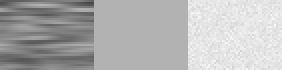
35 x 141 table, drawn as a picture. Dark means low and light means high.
It is made of 1 by 3 panels. Panel 1,1: middling, streaked across. Panel 1,2: high, flat. Panel 1,3: very high, fine-grained, faint in contrast.
